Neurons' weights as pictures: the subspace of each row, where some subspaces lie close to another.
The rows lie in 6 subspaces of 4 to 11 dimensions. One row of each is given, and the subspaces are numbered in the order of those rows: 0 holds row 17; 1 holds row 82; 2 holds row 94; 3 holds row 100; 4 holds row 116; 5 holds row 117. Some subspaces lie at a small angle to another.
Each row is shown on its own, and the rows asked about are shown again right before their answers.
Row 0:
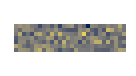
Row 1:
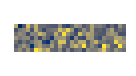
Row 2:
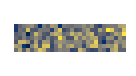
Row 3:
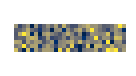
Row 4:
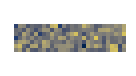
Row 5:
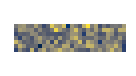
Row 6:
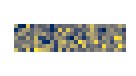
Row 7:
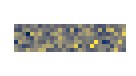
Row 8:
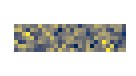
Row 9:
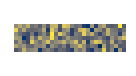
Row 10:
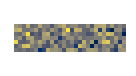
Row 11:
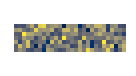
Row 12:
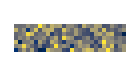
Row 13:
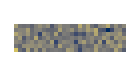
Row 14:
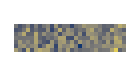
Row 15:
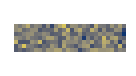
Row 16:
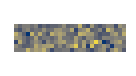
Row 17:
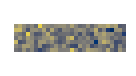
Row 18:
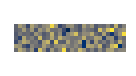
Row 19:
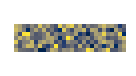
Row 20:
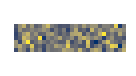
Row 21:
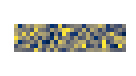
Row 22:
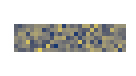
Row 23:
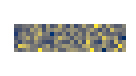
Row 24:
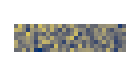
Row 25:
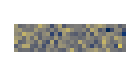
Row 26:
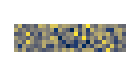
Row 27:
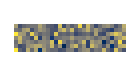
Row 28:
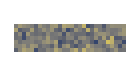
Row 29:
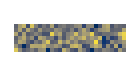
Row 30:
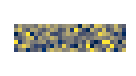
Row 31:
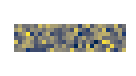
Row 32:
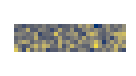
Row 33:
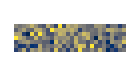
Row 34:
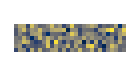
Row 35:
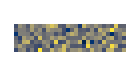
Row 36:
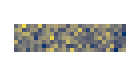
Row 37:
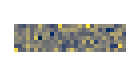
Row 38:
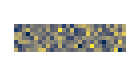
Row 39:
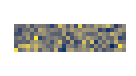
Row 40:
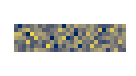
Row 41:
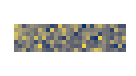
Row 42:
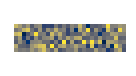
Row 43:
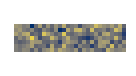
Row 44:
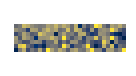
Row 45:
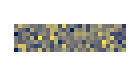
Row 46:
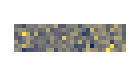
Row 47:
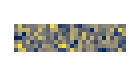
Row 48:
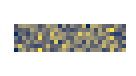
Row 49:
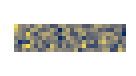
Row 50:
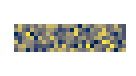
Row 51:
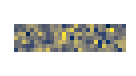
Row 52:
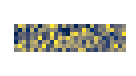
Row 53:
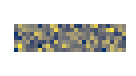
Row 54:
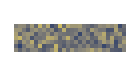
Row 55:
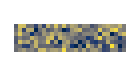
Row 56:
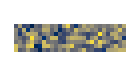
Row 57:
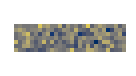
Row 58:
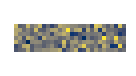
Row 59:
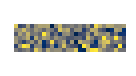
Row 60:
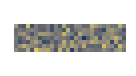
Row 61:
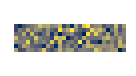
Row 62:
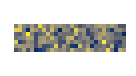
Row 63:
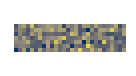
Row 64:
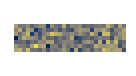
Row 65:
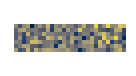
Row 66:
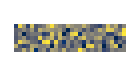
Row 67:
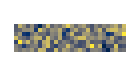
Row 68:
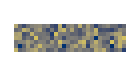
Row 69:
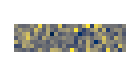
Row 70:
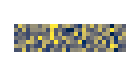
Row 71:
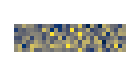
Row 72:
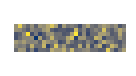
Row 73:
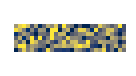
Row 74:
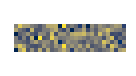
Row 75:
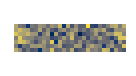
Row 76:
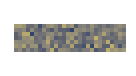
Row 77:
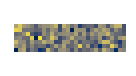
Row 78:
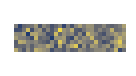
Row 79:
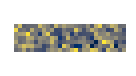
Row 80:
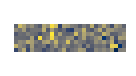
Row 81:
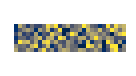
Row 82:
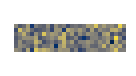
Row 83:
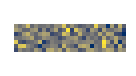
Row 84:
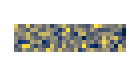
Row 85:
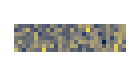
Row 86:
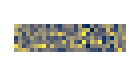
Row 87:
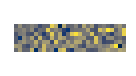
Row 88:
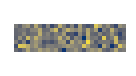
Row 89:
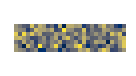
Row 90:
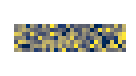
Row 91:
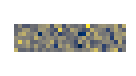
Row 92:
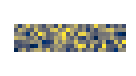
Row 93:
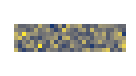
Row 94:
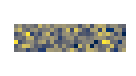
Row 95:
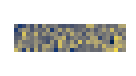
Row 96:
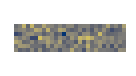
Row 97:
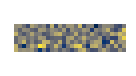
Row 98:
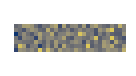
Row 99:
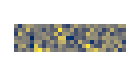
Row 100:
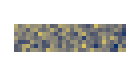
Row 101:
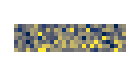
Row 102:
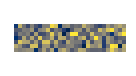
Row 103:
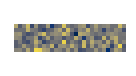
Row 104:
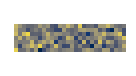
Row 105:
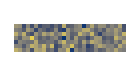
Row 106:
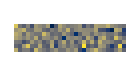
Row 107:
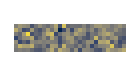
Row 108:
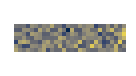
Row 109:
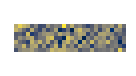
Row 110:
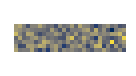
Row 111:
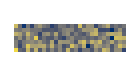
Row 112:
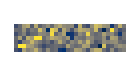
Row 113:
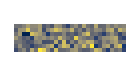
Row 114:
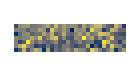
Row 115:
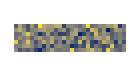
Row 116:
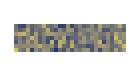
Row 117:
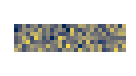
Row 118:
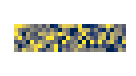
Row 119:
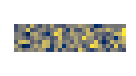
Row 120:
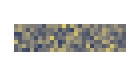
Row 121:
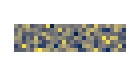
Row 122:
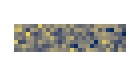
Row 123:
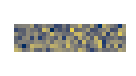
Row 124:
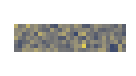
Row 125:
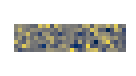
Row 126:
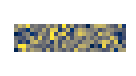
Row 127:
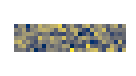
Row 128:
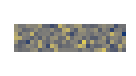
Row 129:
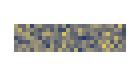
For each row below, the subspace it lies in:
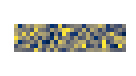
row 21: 0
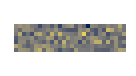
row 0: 4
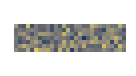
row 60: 3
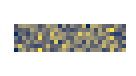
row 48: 5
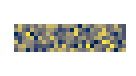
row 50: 2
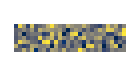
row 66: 0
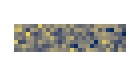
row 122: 0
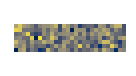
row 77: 5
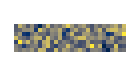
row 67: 1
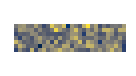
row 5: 4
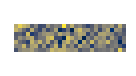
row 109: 4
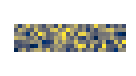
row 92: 1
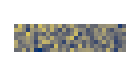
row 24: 0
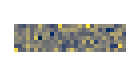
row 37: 5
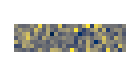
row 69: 5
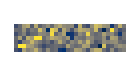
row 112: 5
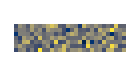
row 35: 2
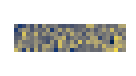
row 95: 1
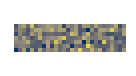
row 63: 0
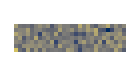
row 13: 0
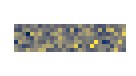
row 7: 2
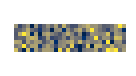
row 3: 4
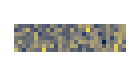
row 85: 4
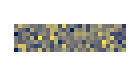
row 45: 5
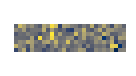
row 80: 5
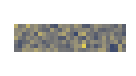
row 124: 3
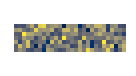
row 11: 4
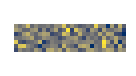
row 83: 4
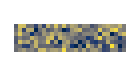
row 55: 1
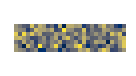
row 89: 4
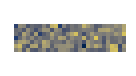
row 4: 3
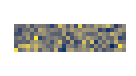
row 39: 5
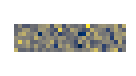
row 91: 1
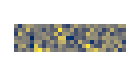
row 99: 1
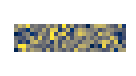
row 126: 5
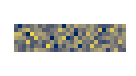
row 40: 5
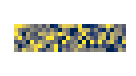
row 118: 4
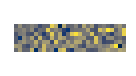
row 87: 4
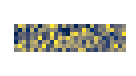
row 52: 5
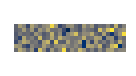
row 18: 2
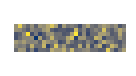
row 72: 5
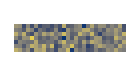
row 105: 1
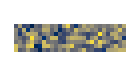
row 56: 1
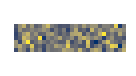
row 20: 5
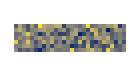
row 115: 0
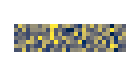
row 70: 5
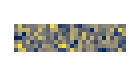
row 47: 4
